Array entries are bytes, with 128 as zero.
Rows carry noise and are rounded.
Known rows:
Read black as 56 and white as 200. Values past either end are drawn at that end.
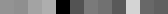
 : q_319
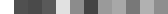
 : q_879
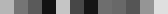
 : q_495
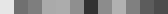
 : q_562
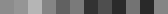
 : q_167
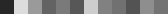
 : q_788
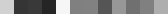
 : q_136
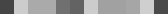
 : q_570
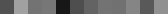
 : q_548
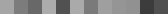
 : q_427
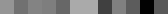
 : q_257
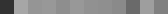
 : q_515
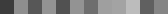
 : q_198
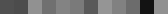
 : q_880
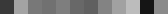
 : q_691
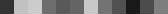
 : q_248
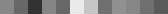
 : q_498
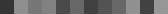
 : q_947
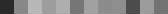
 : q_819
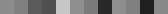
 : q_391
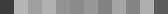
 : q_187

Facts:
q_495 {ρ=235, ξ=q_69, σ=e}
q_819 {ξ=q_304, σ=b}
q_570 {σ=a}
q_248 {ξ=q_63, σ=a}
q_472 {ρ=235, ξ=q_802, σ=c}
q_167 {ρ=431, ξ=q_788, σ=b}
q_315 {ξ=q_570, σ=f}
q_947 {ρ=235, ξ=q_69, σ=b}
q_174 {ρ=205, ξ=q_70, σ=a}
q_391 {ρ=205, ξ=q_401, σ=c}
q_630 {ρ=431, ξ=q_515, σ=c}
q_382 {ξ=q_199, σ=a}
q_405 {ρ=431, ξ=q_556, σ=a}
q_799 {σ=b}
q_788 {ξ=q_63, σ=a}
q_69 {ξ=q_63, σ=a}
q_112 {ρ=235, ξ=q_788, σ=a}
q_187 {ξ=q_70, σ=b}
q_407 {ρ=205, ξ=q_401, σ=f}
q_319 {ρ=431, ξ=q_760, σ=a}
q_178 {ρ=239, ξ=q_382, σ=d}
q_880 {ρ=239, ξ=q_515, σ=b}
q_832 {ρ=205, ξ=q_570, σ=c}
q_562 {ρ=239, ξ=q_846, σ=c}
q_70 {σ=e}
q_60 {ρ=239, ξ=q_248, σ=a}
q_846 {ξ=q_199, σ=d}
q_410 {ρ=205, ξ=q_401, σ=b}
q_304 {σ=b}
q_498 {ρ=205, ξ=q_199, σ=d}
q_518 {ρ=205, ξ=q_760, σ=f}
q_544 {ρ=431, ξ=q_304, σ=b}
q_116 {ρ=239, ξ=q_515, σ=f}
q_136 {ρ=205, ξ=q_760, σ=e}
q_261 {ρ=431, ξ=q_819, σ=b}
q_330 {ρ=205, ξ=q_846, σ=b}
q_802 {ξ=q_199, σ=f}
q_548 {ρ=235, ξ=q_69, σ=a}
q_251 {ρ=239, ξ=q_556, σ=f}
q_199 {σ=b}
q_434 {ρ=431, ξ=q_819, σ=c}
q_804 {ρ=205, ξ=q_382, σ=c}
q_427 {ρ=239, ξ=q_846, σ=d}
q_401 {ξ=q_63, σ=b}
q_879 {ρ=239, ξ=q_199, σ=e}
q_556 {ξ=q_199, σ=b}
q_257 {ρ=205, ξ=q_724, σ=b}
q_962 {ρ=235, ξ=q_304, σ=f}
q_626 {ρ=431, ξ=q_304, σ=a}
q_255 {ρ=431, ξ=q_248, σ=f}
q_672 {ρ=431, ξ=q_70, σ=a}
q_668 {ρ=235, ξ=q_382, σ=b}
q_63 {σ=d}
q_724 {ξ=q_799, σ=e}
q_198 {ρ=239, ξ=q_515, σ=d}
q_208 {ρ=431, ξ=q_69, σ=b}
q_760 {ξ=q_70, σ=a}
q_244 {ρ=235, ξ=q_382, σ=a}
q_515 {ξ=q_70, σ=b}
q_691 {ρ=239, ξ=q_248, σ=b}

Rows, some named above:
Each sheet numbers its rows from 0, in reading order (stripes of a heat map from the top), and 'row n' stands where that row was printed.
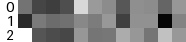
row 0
q_832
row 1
q_410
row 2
q_251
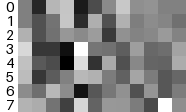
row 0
q_244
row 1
q_668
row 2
q_472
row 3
q_136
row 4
q_407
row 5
q_804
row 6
q_672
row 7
q_315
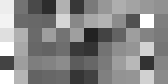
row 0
q_116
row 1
q_802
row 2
q_434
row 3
q_962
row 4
q_691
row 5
q_962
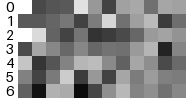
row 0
q_879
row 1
q_174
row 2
q_255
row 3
q_691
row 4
q_804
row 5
q_668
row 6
q_244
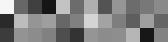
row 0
q_518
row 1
q_760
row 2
q_60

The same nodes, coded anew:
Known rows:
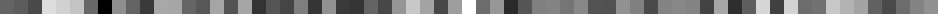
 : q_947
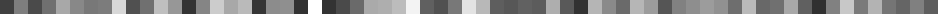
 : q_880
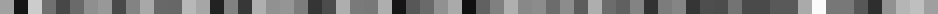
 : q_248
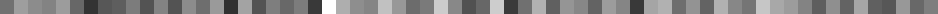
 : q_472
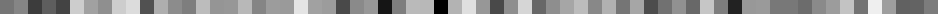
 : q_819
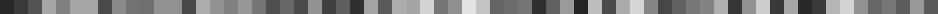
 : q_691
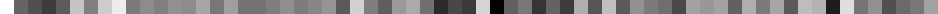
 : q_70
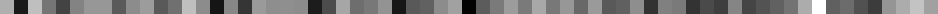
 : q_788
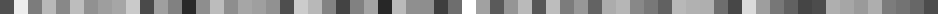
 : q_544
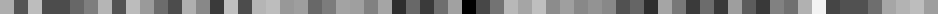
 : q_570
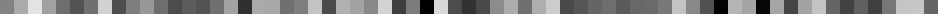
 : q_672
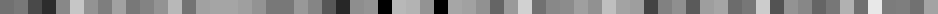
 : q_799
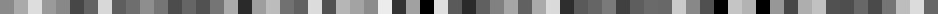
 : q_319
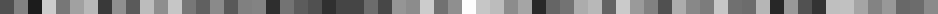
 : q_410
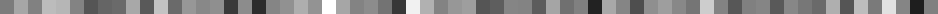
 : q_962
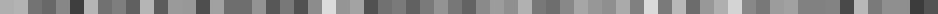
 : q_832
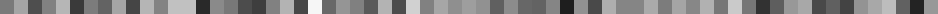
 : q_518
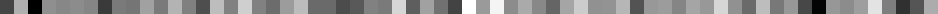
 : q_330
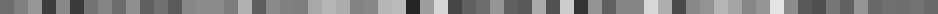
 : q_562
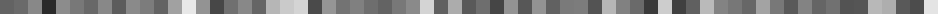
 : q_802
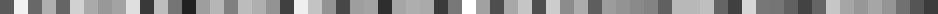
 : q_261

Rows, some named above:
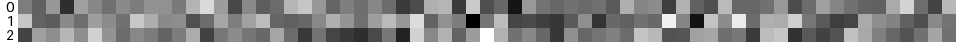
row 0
q_315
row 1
q_879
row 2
q_167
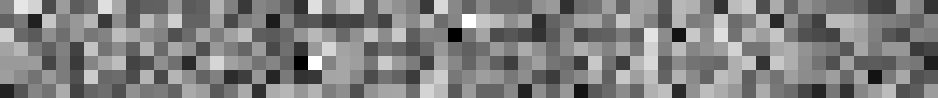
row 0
q_630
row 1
q_410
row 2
q_879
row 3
q_832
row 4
q_198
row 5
q_391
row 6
q_251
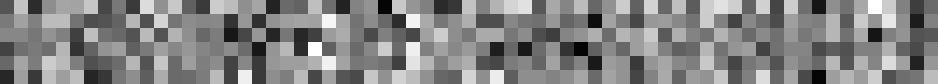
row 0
q_257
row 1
q_962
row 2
q_391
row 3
q_116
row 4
q_962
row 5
q_668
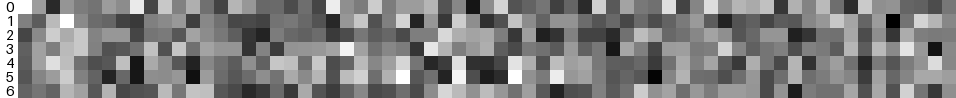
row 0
q_136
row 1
q_112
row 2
q_255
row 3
q_962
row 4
q_405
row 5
q_244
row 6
q_407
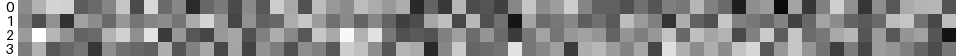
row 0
q_626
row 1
q_315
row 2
q_434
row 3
q_804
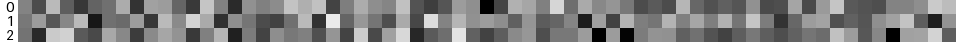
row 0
q_382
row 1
q_518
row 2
q_60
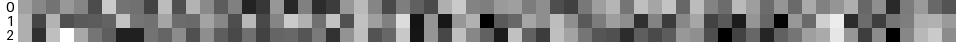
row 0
q_391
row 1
q_760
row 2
q_548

